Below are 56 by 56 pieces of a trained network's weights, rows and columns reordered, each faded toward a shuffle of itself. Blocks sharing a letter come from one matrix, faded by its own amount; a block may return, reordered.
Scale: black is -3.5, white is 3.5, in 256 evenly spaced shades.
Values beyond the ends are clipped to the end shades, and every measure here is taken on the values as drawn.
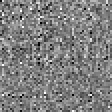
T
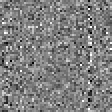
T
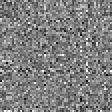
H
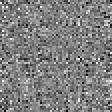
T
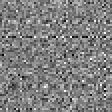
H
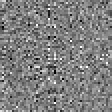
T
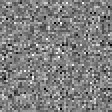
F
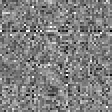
H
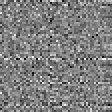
H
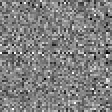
H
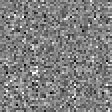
F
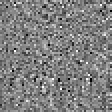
F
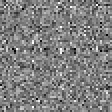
T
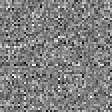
T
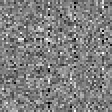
T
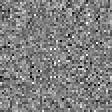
F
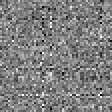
T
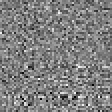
H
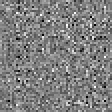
T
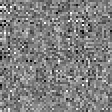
T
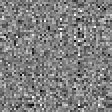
H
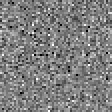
F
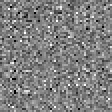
F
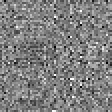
H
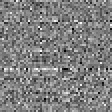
H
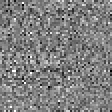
T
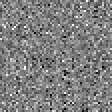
F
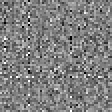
T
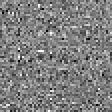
H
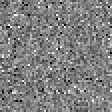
F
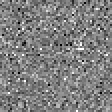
F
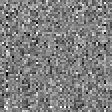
T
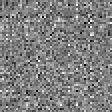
T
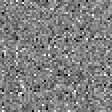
F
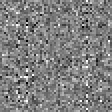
T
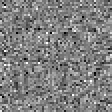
F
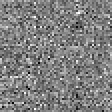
H
